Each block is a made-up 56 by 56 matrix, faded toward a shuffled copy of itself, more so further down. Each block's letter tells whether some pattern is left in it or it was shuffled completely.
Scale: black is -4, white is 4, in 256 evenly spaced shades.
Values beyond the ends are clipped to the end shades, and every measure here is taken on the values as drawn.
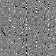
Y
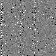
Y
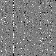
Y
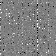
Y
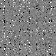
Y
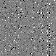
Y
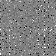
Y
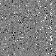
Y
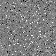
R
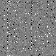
Y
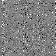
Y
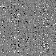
Y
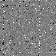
Y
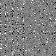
Y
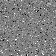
R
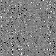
Y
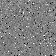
R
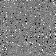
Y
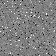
R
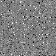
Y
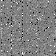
Y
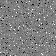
R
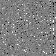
Y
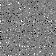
Y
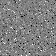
R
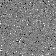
R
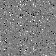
Y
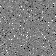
R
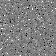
R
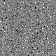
R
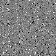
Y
